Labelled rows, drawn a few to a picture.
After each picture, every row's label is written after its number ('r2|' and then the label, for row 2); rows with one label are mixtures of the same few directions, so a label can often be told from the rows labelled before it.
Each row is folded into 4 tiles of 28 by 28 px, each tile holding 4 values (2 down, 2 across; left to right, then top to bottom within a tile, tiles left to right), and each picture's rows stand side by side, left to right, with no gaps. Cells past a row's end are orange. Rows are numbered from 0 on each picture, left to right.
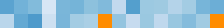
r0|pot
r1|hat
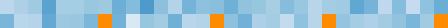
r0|pot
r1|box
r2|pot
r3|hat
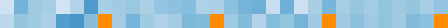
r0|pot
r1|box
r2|hat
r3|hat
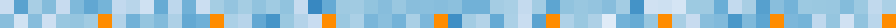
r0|hat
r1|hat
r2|box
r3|pot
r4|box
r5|box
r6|pot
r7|pot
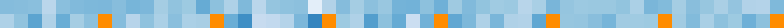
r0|pot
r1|hat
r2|box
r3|pot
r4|box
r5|box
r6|hat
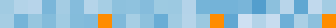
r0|hat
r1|box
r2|box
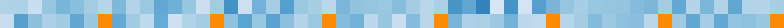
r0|box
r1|pot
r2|hat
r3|pot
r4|hat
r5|box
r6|hat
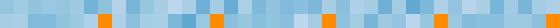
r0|box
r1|pot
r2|hat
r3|hat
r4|hat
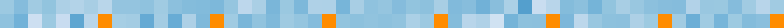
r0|pot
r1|pot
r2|hat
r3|hat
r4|box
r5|box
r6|hat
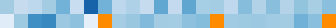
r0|box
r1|hat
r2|hat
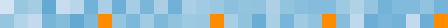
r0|pot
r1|hat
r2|pot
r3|pot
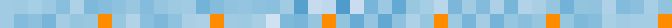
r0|box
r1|box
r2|box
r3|hat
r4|hat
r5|pot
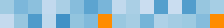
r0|pot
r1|hat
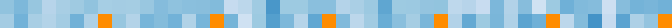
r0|pot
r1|pot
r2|pot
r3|pot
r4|hat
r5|pot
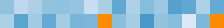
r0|hat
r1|pot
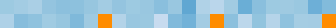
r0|box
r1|box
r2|hat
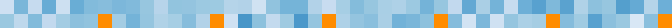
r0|hat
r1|pot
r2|box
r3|pot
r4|hat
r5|pot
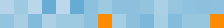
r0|hat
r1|pot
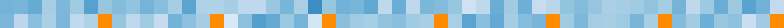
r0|hat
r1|box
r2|box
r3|hat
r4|hat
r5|pot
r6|hat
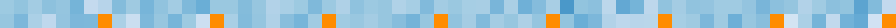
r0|box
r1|box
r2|pot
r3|pot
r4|hat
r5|pot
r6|pot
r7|box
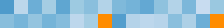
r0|hat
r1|box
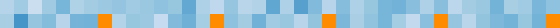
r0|box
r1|box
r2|hat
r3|pot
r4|pot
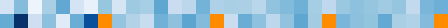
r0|box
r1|pot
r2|box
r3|box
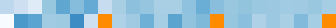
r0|box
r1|pot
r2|pot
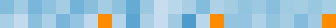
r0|box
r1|pot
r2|pot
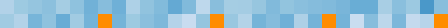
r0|pot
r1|pot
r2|pot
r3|hat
